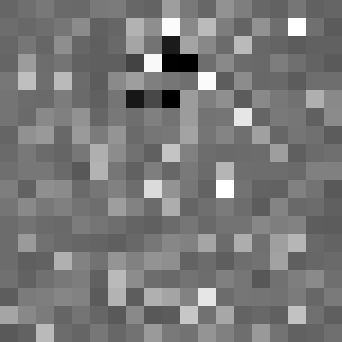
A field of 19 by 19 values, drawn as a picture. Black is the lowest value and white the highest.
Odd patch: rougher, in the top middle. Histogram: skewed, a long tail of high values. Average level on the scale: 50%. Grain: fine. Mirror symmetry: none. Roughest part: top middle.
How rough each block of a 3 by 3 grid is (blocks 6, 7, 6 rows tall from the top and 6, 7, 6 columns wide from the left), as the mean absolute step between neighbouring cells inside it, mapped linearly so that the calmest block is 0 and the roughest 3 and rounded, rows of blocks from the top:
0 3 1
0 1 0
0 1 0
